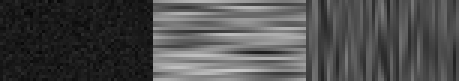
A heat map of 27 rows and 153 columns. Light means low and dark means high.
The table splits into one row of 3 panels. Panel 1,1: very high, fine-grained, faint in contrast. Panel 1,2: middling, streaked across, strong in contrast. Panel 1,3: high, streaked downward.
